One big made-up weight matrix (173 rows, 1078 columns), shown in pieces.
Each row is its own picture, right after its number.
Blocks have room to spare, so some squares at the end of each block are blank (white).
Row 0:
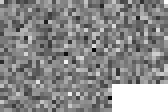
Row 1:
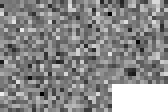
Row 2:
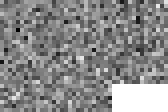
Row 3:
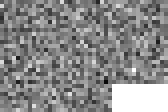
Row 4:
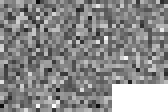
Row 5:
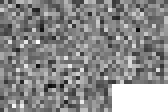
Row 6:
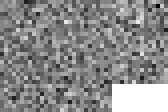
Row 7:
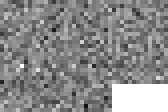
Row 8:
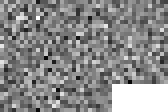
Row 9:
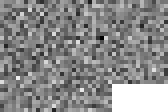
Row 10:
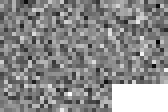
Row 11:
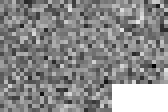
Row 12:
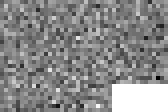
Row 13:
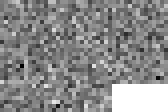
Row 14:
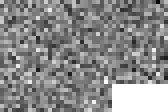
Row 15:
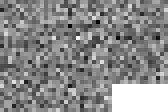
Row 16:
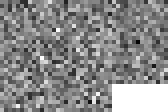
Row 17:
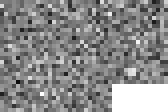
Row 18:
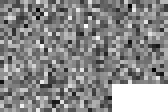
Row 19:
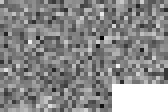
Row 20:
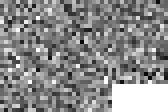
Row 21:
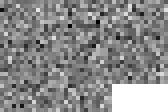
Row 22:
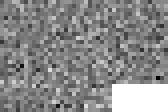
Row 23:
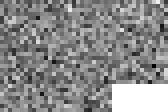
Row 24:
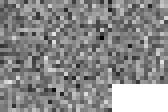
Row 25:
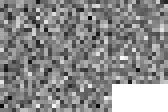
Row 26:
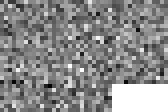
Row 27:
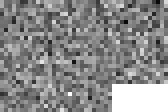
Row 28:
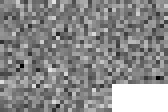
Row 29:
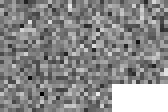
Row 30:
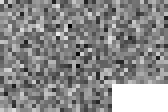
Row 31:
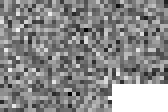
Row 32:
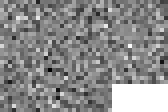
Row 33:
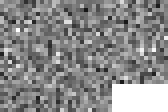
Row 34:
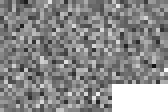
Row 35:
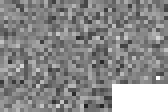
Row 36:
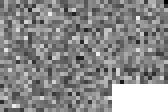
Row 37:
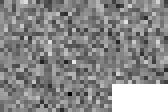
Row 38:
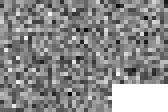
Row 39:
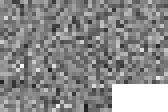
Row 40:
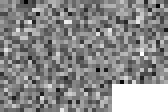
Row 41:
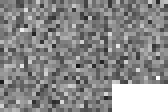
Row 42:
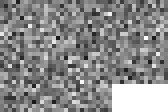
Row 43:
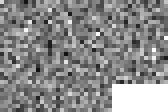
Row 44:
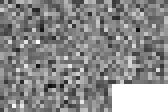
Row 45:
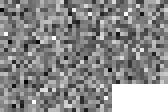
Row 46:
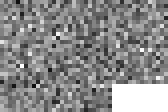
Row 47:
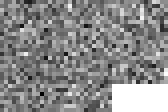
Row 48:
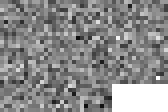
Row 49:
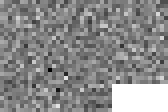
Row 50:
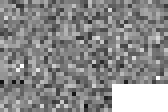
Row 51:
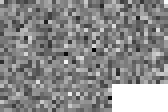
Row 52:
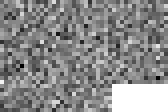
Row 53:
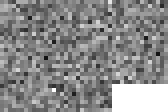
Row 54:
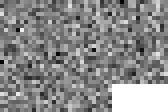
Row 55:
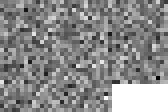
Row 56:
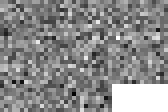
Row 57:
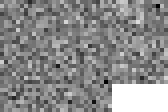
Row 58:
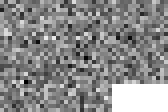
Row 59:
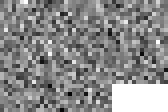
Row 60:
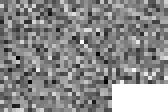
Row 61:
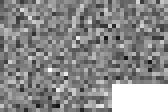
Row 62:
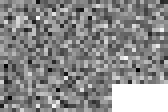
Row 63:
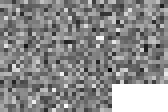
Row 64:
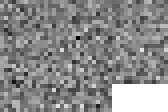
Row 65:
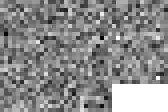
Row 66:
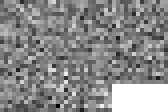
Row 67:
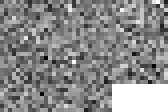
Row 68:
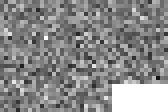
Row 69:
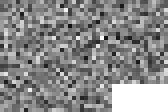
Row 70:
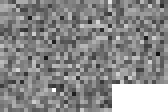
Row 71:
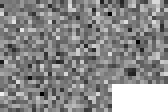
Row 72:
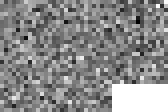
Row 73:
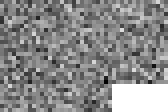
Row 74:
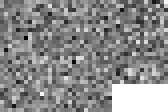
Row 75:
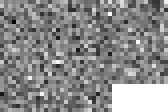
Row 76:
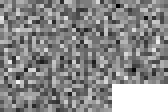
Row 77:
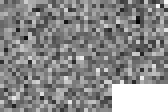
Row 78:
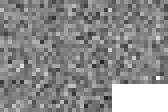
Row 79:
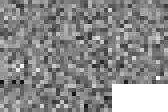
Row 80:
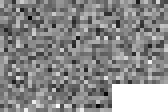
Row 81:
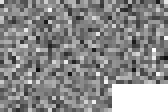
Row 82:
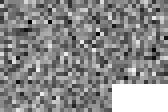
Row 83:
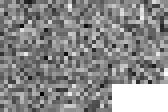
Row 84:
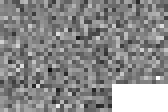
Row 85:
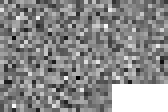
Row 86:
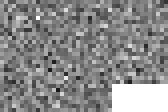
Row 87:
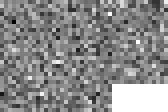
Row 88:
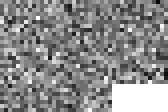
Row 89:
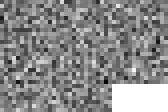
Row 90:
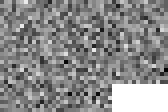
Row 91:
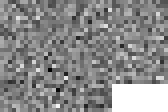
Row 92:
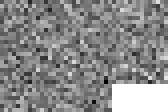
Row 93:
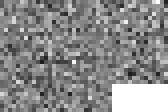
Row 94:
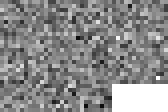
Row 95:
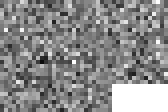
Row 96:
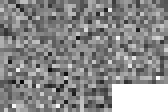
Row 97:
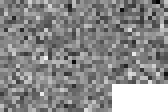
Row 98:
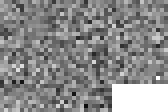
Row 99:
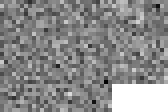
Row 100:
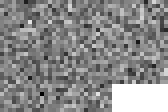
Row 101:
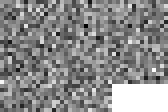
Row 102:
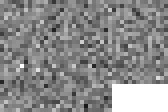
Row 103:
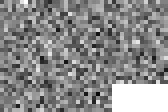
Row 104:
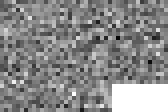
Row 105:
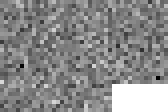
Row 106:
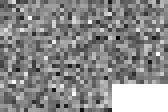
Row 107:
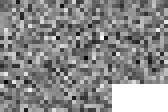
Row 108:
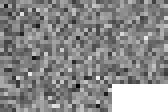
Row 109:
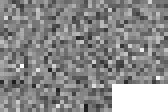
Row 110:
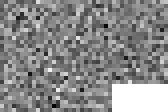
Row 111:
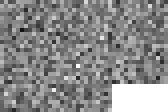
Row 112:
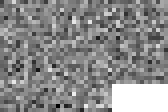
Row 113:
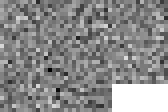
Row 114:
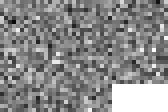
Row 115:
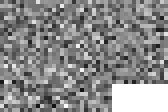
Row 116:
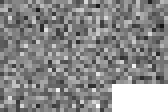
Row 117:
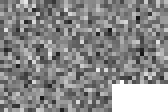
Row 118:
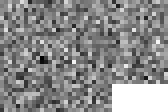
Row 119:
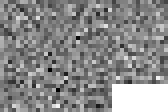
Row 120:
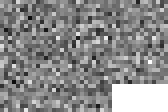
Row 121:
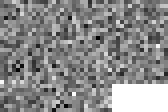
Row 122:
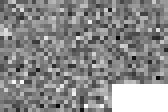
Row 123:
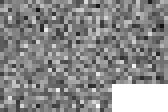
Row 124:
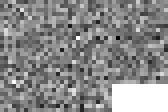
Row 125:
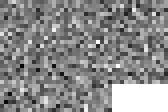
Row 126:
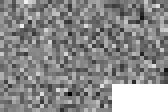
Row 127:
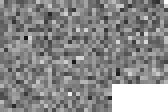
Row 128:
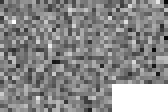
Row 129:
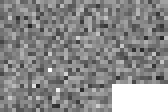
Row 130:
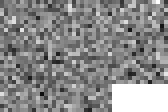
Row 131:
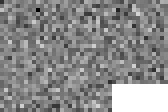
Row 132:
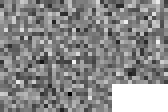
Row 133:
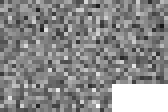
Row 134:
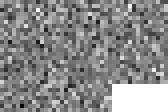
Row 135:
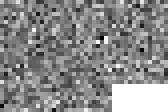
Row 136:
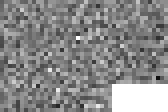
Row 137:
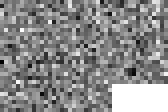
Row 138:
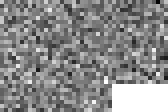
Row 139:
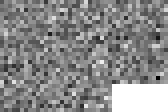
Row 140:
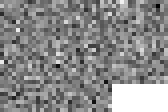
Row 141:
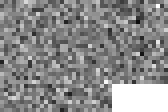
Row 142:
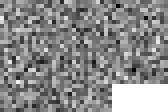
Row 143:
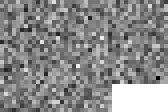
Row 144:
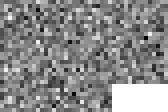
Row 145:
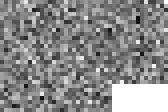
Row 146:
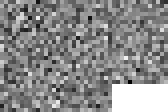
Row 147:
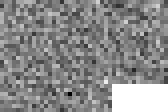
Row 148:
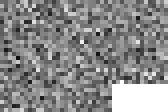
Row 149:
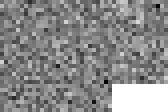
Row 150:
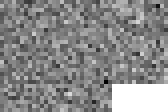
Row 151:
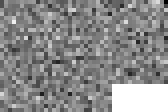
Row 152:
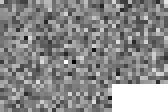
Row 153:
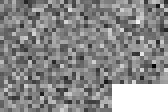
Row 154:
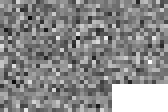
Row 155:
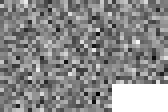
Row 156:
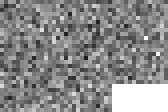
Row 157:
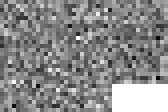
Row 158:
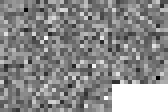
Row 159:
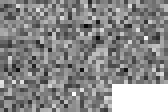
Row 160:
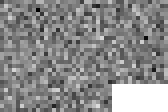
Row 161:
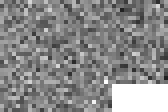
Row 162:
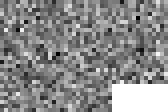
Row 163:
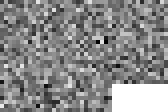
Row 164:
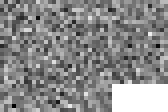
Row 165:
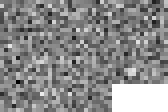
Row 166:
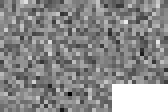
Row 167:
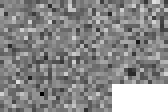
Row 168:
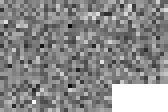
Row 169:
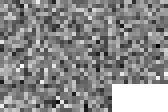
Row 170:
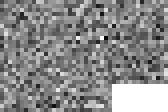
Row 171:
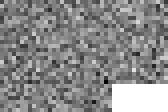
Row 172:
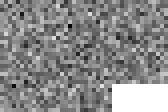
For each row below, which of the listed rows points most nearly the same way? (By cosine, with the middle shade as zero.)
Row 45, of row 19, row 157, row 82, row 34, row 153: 157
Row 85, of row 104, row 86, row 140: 86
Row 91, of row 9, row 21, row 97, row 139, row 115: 9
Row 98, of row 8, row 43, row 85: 8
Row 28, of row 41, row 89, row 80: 89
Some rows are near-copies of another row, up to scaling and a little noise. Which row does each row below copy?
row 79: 50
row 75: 87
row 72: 77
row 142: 76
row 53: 70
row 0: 51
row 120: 154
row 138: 14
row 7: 102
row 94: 48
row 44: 5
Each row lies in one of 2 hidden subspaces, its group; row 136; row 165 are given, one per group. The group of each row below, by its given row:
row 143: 136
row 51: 165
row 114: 165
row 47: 165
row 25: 136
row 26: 136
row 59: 165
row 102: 136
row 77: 165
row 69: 136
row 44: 136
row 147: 165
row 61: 136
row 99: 165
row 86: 136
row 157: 136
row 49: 136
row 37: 165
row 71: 165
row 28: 136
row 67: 165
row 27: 165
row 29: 165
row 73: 165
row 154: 136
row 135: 136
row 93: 165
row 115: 136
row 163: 136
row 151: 165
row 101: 136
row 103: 165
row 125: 136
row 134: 136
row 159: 136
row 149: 165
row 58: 136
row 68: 136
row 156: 136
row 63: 136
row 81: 165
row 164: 136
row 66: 136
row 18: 136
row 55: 136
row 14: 165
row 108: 136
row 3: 165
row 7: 136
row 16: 165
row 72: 165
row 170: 136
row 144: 136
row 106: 136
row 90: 165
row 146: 136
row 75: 165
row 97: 165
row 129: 136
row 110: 136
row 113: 136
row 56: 136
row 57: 165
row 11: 165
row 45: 136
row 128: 165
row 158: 136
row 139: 136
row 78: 136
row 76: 165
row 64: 136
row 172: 136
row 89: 165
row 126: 165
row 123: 136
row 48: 136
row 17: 165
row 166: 165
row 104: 136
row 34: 165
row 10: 165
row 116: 136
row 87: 165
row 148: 165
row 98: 136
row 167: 165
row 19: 136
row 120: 136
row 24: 136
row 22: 136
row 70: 136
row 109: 136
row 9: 136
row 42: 136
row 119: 136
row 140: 165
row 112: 136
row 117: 165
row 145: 165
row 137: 165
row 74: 165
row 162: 165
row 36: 165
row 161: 165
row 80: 136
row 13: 136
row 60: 165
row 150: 165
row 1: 165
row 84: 136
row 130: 165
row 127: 165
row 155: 165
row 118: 165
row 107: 136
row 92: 165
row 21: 136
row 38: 165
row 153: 165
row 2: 165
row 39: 136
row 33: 165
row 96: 136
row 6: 165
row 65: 136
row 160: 136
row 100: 165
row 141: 165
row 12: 136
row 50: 136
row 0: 165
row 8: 136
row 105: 136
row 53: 136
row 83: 165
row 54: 165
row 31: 165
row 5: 136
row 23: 165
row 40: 165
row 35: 136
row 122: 136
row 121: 136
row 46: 136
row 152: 165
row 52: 136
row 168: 136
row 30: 136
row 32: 136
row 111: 136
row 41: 136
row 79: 136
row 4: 136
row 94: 136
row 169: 136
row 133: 136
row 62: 136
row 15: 136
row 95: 165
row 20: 165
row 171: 165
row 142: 165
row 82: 165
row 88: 165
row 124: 136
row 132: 165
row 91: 136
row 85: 136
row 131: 136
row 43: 165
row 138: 165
